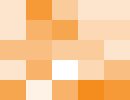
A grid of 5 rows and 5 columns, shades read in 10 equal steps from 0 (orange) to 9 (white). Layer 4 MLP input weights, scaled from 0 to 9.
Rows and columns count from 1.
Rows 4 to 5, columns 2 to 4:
3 9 6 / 8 3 0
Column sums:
27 19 24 24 25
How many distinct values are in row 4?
5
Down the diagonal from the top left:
7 3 5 6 1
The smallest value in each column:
2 1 2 0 1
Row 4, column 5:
4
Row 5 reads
2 8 3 0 1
